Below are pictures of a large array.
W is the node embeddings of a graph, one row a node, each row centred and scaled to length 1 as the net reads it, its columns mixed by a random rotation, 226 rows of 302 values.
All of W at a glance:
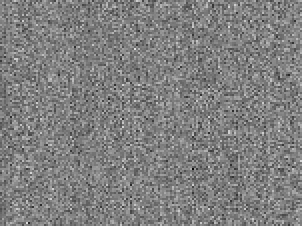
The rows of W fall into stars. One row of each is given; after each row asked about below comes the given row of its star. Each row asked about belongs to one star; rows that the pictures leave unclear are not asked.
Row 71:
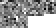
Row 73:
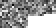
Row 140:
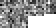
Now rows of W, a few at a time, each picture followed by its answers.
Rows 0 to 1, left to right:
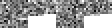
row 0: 71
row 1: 71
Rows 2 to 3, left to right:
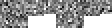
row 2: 140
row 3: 73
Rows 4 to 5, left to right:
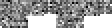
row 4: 140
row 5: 140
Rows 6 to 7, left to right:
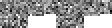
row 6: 140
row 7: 140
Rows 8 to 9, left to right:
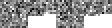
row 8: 71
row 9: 140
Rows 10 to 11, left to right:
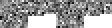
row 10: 73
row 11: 140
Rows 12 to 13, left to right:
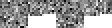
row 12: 73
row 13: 140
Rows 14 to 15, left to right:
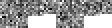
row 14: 71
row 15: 71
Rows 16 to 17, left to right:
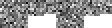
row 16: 73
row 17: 140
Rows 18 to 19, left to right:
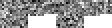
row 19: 140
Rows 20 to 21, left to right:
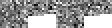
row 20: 71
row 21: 71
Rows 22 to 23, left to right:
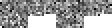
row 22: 140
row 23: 71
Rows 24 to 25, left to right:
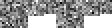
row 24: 140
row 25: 140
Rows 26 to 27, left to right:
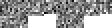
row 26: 140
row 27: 140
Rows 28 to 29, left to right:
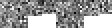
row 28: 73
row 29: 71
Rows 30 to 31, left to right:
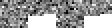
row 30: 73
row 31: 140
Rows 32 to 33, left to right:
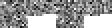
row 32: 71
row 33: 140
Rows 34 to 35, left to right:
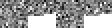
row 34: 73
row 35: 73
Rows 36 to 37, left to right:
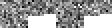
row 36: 71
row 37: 73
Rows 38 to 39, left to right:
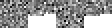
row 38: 73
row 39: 140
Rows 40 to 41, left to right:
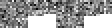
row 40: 71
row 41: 140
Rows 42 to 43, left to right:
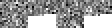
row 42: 71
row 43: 140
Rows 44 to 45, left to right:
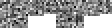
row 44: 73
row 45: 140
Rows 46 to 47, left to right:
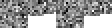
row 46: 73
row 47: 140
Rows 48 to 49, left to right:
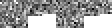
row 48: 71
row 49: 71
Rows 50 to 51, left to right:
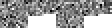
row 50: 73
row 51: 71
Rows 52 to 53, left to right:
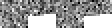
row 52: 140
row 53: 71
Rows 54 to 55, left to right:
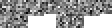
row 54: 140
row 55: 73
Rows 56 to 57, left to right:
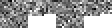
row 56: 140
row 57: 71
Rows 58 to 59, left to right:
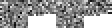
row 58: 71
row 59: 71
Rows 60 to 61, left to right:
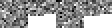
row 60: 73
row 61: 71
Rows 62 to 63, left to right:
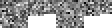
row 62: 140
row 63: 71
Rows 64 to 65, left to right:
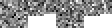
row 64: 73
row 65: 140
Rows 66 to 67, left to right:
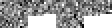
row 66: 73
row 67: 71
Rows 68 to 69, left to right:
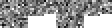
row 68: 73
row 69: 140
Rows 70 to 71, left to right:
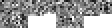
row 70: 140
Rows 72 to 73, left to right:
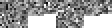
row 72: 140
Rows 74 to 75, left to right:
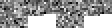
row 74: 73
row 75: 140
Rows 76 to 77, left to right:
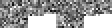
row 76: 73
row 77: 140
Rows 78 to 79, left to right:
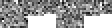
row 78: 73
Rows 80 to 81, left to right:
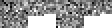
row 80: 140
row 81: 73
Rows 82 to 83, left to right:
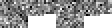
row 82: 140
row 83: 71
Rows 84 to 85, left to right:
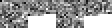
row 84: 71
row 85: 71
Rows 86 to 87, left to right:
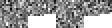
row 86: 140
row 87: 73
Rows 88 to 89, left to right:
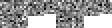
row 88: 71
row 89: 71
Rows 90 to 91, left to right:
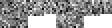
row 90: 140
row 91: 140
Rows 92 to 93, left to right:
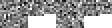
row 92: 73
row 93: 71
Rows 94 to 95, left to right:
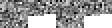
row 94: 71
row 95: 71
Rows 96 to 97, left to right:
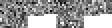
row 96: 140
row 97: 140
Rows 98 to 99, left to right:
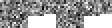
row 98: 140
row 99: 73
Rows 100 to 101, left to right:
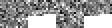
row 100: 71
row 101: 71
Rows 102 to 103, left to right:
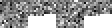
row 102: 140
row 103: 140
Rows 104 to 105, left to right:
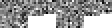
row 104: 140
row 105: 73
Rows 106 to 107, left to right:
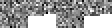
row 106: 140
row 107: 140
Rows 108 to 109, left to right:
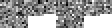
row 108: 71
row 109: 140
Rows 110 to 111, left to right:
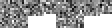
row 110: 71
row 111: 71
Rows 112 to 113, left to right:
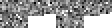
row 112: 140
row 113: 73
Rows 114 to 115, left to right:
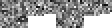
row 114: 140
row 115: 73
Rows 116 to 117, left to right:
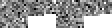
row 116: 71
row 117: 71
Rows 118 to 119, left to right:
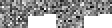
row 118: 140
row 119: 140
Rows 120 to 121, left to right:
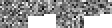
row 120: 140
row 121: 71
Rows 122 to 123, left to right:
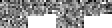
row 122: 71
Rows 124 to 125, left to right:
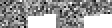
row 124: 140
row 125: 71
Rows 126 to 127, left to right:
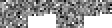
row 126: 71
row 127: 71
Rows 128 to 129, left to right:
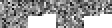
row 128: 73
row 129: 71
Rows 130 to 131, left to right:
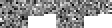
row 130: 140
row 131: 71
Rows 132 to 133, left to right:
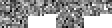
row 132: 140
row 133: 140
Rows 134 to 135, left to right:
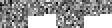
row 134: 140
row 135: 140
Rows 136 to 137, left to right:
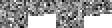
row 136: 73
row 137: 71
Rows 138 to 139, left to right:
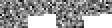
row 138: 71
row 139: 71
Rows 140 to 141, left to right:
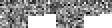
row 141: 73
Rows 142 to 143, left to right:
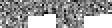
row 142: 140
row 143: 71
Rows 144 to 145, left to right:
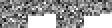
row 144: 73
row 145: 73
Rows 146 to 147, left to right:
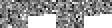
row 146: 71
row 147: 71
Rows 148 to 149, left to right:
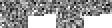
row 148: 140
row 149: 73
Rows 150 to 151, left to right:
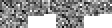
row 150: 140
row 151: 140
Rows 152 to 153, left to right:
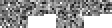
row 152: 140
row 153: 71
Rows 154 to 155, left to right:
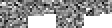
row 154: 71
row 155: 73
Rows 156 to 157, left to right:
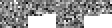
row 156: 73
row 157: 71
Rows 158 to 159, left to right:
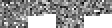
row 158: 71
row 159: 73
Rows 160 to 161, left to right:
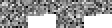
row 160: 71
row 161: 71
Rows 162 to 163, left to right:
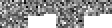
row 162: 73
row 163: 140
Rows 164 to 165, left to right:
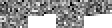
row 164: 140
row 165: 71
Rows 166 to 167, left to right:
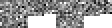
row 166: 71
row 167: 71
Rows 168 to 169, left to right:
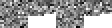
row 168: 73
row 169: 73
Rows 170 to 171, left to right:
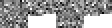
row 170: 73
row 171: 140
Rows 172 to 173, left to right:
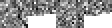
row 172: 71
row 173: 73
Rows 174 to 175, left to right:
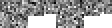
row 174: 140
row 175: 73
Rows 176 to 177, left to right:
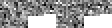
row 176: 71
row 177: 71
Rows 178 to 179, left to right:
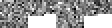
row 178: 73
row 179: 71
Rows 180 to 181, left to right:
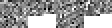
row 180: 71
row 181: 73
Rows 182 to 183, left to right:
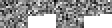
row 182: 140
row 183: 71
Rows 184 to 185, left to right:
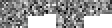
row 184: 140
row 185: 140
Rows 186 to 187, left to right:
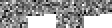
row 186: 71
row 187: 73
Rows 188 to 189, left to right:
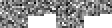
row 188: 73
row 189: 140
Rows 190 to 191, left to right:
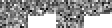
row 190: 73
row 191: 140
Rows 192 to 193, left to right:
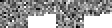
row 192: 71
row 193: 73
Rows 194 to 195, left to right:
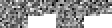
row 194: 73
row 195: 71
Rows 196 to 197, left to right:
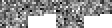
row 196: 71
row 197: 140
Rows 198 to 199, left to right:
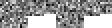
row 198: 73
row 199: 73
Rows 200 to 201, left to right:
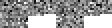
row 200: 140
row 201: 71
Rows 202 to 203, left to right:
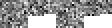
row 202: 140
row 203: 71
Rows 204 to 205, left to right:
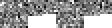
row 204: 71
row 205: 71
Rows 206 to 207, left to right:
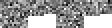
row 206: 140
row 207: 140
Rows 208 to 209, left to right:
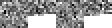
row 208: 71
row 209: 71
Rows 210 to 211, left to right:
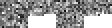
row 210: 140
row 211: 71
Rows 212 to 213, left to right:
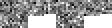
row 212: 140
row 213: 71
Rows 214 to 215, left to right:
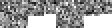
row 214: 140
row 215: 73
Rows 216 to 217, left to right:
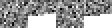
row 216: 73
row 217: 71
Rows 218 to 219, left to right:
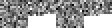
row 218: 73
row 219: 71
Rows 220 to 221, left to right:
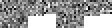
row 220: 140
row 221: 71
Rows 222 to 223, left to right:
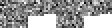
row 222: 140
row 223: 140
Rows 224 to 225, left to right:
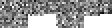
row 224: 73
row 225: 140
